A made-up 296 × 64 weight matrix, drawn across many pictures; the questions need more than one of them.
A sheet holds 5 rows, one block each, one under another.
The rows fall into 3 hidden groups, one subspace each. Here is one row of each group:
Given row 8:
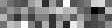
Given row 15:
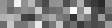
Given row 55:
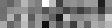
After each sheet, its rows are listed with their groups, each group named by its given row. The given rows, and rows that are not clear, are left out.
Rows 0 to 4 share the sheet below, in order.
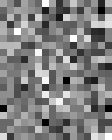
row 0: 55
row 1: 15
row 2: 8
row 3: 55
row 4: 55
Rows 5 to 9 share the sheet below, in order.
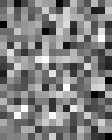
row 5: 55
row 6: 55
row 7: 8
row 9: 55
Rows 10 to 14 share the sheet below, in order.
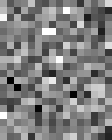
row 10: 8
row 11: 55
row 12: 55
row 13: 15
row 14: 15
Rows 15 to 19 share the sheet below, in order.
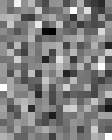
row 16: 55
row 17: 55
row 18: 15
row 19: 55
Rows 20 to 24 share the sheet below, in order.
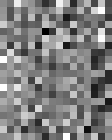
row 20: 55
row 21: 55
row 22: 15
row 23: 15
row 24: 8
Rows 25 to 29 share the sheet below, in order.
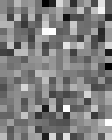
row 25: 55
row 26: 55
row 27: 8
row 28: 8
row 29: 8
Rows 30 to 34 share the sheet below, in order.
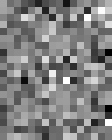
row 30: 8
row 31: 55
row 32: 8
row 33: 55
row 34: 8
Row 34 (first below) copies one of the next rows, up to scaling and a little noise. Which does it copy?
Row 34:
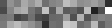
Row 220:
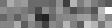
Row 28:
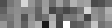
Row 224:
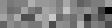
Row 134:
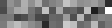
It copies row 134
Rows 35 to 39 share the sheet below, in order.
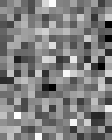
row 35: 55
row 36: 8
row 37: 55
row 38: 55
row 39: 15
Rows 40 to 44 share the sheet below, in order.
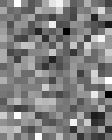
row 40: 55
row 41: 8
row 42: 55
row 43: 8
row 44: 15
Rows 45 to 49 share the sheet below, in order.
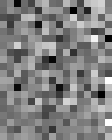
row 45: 15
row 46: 8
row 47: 55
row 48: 55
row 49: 8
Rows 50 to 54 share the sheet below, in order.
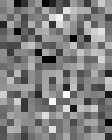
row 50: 55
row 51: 15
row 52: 55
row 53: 8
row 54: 8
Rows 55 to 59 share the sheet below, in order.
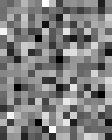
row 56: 15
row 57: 55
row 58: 55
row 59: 8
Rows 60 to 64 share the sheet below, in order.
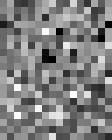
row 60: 55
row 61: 55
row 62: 55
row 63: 15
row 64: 55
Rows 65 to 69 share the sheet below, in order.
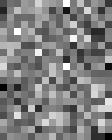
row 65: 8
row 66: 15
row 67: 8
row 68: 15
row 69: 55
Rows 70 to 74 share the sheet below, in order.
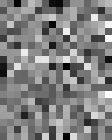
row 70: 55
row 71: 8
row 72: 8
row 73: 8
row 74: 8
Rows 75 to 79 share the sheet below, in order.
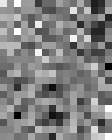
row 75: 15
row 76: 15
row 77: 8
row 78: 55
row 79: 55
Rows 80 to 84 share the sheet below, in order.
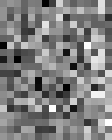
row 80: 55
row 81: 8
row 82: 15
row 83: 8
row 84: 8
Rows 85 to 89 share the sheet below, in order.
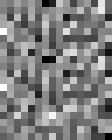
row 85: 55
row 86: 15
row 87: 55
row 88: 15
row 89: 55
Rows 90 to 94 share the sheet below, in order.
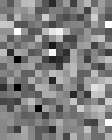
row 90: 55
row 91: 55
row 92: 55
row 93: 15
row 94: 8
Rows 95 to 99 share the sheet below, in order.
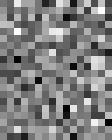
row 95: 55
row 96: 55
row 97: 15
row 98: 8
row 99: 8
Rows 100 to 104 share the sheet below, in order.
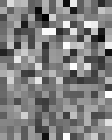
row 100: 8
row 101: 55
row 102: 15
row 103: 8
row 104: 8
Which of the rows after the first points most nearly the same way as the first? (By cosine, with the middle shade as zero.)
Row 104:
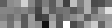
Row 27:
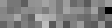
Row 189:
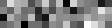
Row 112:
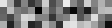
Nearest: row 189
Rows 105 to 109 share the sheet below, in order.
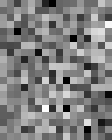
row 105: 55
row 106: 15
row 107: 8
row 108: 8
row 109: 8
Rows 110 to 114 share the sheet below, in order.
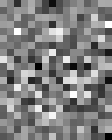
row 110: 55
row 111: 55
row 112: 15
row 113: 15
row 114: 55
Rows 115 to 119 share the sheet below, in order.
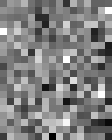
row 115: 8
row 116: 15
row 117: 8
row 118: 55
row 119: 8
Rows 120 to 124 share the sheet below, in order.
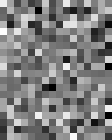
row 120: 15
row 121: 15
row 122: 8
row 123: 55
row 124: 8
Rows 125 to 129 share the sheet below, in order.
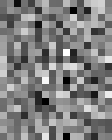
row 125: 15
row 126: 8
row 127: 8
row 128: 8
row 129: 8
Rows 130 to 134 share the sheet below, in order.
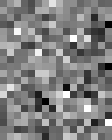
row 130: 55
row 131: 15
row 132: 8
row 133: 8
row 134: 8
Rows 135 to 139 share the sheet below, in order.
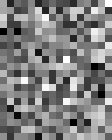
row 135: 8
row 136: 15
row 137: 8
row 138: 55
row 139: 15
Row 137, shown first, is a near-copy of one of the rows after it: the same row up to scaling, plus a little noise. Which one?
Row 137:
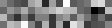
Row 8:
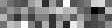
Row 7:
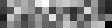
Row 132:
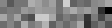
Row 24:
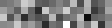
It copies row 8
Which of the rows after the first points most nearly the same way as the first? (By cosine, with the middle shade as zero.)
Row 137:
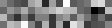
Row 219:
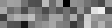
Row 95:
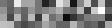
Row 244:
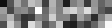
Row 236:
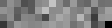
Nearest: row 236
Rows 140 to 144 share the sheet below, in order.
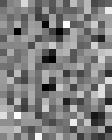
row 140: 8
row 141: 55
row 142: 55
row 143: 55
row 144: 15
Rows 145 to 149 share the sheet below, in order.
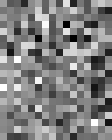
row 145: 8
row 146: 15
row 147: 15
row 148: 15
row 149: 8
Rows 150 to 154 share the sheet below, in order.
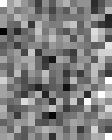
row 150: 15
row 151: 15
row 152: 55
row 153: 8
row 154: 55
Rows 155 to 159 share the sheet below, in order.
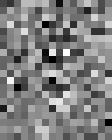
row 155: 55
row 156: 8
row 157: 55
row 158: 55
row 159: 8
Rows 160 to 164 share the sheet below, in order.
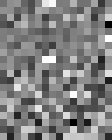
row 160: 55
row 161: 8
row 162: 55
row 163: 15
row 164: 15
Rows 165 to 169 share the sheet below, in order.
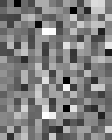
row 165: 15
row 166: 55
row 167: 8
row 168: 8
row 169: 55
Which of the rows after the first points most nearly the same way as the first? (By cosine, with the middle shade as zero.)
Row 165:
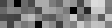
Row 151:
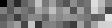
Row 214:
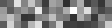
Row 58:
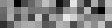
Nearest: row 151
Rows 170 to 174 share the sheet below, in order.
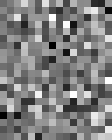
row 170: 8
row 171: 8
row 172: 55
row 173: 15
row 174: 15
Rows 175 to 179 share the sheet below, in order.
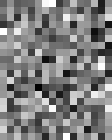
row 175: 55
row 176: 15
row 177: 55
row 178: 8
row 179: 8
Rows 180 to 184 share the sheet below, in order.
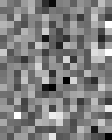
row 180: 55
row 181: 55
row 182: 8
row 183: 55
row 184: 55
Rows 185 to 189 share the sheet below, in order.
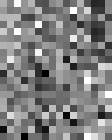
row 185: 15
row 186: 15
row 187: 8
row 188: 8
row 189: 8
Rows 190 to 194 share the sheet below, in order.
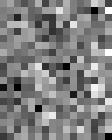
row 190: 8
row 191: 55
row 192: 8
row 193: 15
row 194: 55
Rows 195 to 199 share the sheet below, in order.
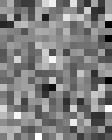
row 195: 55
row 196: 8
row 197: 55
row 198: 55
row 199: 15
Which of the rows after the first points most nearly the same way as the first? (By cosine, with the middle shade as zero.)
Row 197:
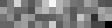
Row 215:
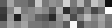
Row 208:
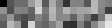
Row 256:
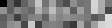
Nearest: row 215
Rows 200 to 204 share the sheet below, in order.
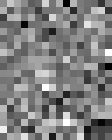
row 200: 8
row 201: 55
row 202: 8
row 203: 55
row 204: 8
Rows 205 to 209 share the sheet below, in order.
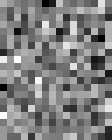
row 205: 55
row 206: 55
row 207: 15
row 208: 15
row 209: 15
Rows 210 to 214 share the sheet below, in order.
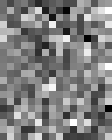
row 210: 8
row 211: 8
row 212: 8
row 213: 55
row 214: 15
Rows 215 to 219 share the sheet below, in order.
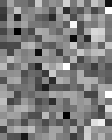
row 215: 8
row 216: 15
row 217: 8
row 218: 8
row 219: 8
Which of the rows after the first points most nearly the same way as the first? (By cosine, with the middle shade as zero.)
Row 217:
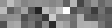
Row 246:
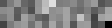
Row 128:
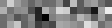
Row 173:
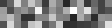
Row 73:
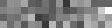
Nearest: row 128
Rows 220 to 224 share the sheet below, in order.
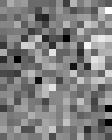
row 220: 8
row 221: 8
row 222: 15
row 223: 55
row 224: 8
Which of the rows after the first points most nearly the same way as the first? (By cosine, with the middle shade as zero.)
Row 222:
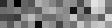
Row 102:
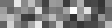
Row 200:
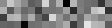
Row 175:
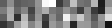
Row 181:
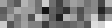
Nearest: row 200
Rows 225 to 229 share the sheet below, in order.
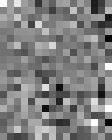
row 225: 15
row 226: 8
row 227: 8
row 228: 55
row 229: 8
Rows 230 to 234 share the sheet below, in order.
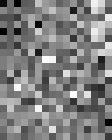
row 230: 15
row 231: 15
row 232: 55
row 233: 15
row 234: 8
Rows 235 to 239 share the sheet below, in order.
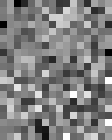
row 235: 55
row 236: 55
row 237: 55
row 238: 15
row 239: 8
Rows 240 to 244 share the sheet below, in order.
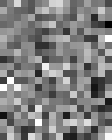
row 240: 55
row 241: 8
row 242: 55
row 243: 15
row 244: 15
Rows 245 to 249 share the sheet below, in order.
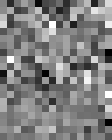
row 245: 8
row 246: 55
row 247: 8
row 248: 8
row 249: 8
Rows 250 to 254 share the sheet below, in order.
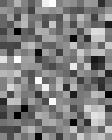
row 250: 55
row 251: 15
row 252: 15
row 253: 8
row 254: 15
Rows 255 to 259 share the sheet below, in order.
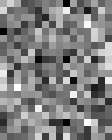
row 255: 8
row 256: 15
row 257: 8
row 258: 15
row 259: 8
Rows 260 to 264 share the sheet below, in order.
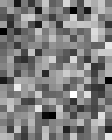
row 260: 15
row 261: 15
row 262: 55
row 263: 15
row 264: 55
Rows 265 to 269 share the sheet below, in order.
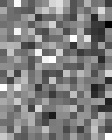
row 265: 55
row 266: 15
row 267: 55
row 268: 15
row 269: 55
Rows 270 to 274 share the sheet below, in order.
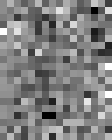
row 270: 8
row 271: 15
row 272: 8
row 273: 8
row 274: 55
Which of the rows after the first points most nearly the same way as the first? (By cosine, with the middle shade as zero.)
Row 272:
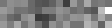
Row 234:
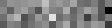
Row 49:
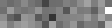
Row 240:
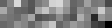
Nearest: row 49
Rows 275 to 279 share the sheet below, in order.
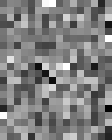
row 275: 55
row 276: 8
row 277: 8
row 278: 55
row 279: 15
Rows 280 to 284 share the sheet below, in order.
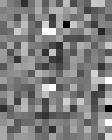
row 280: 8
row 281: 55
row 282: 55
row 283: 55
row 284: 8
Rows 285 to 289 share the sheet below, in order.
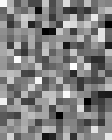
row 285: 15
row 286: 55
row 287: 15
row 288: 8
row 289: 55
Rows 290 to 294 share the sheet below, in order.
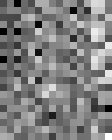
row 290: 15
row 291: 15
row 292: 15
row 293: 55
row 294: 55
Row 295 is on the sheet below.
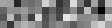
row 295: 55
